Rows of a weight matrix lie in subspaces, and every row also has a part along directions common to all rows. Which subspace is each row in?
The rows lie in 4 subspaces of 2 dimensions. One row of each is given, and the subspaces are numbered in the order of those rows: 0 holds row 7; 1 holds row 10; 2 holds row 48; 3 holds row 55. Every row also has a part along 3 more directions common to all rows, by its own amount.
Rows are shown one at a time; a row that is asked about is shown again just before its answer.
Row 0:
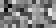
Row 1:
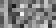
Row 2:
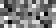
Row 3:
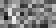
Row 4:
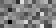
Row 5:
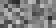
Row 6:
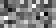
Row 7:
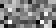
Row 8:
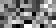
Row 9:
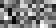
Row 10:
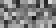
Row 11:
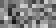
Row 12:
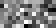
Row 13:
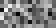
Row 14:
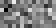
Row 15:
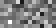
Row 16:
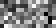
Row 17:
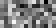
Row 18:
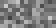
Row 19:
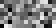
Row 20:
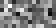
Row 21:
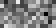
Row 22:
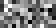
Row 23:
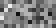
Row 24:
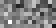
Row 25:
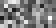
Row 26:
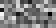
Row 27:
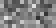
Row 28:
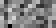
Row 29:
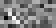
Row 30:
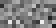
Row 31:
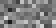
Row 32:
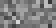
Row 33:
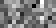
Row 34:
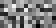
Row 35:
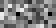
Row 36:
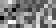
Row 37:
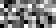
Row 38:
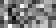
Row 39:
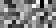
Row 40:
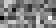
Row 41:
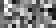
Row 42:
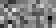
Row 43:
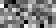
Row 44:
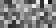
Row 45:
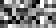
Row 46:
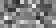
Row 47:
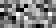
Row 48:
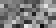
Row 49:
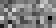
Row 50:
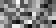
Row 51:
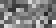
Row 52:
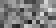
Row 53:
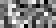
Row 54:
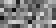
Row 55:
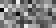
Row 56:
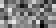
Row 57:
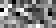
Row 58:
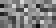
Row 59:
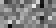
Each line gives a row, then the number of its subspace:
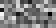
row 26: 3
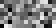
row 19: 0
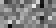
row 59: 1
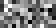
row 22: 3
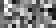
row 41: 3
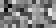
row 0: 3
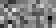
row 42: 2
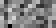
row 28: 1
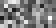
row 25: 2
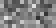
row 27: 0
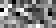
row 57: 3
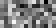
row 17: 1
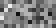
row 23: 3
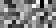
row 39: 1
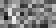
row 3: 1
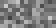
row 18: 2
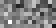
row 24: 0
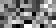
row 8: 2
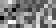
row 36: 2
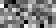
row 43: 2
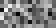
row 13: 3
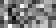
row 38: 1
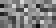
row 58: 3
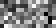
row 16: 0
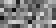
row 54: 2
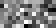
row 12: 2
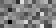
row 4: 0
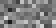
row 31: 0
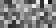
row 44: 1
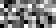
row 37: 2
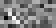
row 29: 1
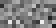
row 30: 0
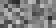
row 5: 2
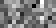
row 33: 1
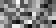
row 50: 2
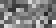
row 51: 0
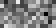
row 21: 0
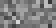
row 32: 1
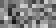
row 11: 1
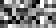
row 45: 1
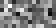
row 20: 3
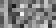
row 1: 1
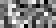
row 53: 1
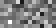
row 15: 0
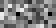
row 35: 3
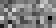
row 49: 2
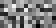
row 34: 3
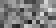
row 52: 2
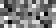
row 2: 0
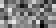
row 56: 1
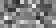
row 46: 0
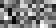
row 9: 1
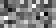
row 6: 0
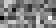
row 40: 2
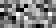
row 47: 3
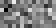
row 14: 3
